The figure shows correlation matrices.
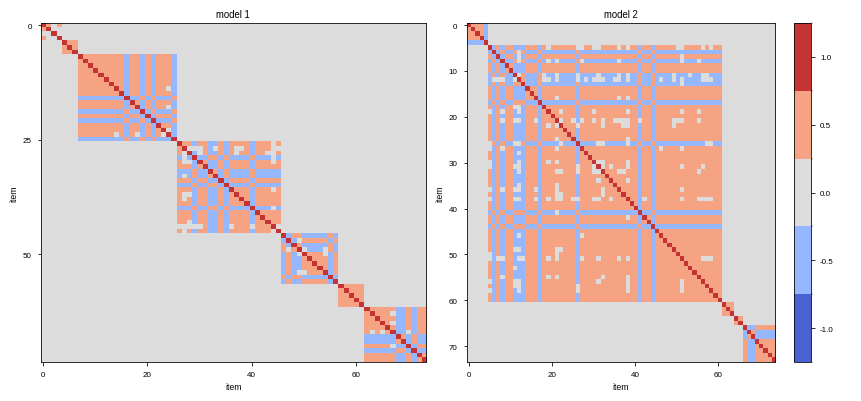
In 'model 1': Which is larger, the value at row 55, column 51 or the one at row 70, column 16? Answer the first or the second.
the second
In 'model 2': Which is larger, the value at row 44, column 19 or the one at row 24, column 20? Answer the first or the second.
the second
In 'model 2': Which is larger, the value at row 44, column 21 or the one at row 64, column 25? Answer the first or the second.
the second
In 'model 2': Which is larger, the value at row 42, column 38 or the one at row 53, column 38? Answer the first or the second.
the second
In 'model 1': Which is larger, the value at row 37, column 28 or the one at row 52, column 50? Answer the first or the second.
the second
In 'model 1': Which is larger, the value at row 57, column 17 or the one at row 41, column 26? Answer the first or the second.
the second
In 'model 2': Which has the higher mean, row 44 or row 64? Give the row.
64
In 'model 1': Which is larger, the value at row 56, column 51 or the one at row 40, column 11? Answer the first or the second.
the first
